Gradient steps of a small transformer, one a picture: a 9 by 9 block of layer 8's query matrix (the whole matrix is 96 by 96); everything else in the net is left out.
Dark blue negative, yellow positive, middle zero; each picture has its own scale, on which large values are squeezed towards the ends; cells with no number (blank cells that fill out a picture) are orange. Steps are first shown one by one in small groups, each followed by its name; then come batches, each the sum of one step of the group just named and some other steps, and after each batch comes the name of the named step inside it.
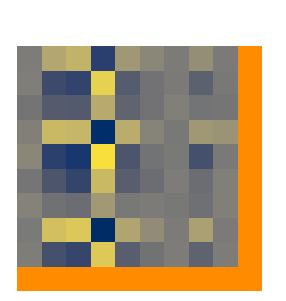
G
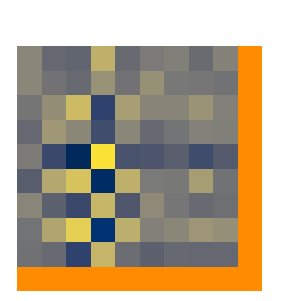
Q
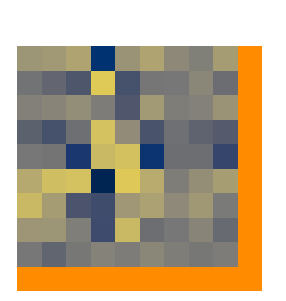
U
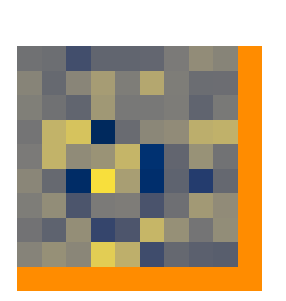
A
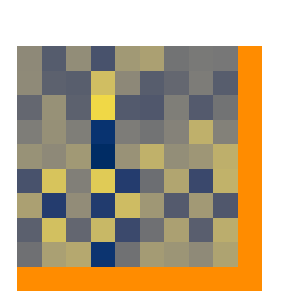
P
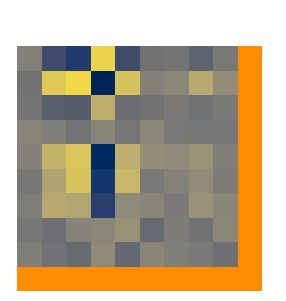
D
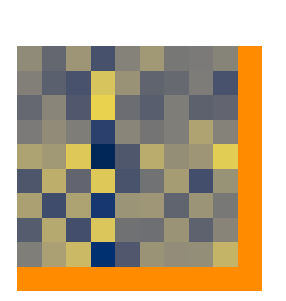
P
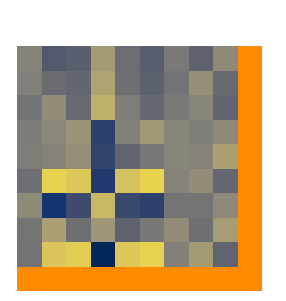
P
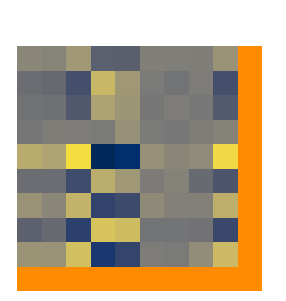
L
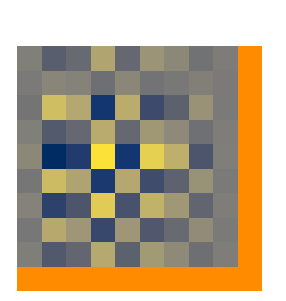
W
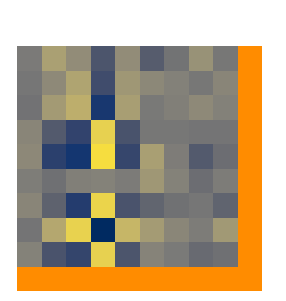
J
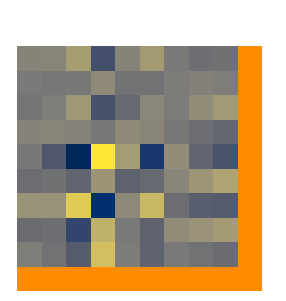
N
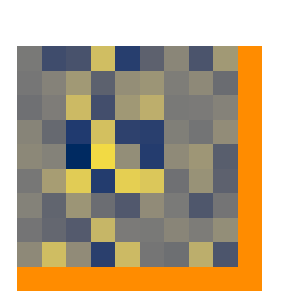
N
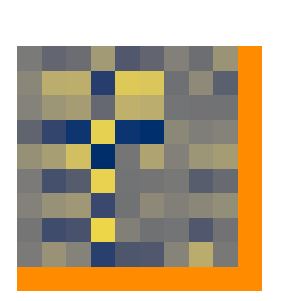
L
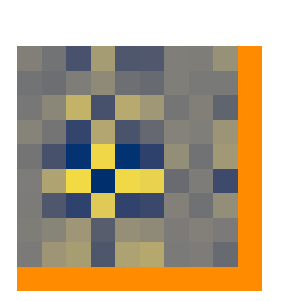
J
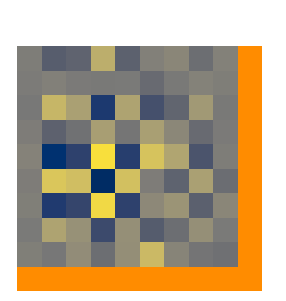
W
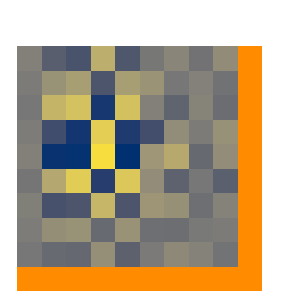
W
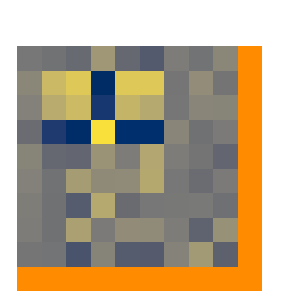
J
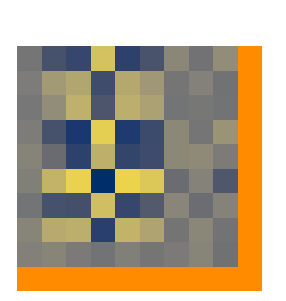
J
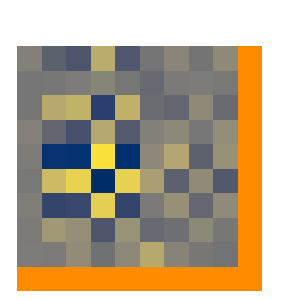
W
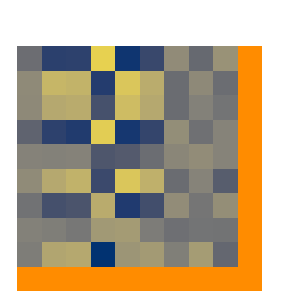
L
